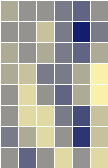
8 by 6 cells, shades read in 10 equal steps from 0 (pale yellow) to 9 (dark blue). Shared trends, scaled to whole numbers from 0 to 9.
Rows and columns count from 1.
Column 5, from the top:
6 9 6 3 3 7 8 4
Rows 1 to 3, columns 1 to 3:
3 4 4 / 4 4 2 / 3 4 3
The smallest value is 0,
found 2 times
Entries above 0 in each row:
6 6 6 5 5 6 6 6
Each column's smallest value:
3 1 1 1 3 0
